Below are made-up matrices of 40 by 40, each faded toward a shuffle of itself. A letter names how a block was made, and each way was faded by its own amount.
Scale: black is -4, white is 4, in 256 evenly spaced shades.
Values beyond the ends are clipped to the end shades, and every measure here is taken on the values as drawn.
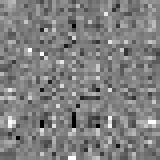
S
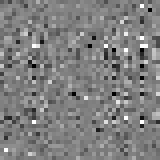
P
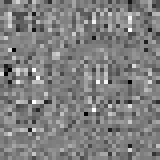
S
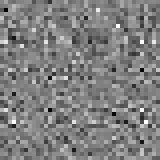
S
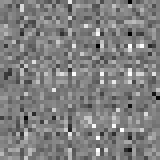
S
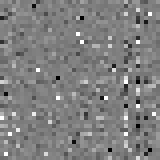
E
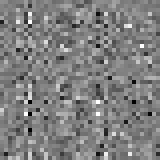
S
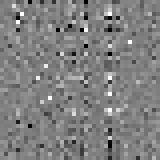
P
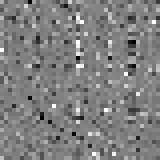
E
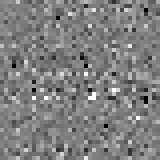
P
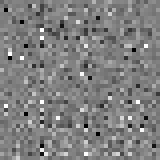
E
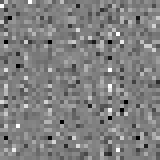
E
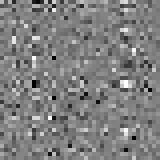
S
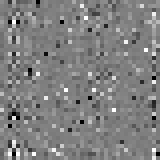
E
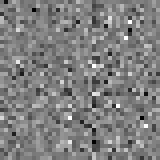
E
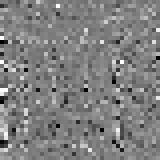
P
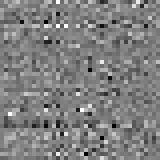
S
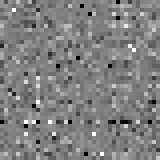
E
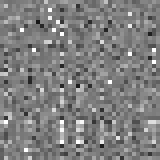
E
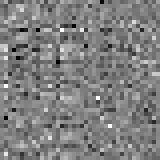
S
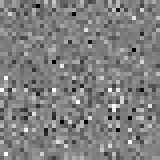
E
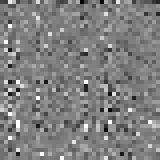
P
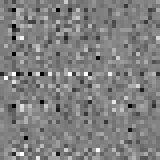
P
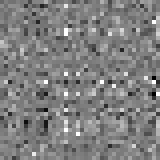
S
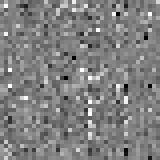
P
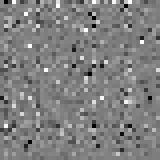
E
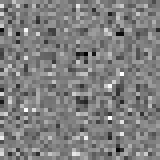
S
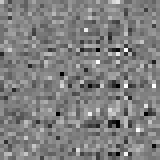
S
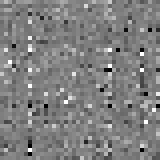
P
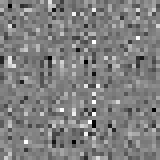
P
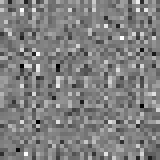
S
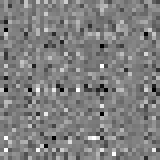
P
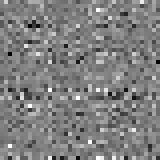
S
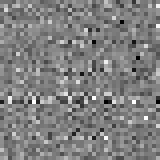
S
